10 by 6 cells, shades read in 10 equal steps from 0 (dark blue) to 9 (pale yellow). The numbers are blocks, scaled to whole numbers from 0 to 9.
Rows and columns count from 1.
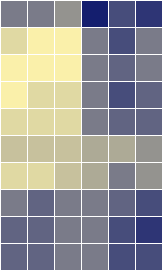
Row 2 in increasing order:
2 4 4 8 9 9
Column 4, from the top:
0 4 4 4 4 6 6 4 4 4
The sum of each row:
16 36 38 34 34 38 38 20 17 18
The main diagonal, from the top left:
4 9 9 4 3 5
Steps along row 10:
same up same down same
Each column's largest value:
9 9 9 6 6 5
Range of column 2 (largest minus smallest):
6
